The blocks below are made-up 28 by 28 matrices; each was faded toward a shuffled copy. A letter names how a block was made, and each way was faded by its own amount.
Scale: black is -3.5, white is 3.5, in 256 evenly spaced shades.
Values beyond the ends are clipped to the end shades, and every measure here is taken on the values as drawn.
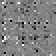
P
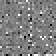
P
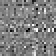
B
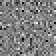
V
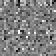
V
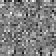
V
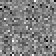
V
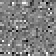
V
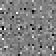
P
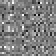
B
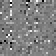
P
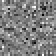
V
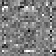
B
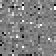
P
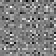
B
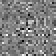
B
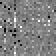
P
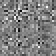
B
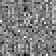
V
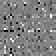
P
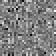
V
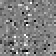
P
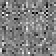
V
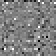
B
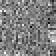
V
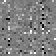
P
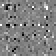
P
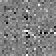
P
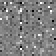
P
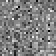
V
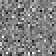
V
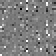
P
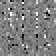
P
